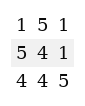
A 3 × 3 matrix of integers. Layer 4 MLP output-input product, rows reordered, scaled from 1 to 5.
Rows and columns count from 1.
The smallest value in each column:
1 4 1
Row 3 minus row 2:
-1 0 4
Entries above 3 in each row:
1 2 3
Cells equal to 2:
0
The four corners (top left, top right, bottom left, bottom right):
1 1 4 5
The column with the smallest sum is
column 3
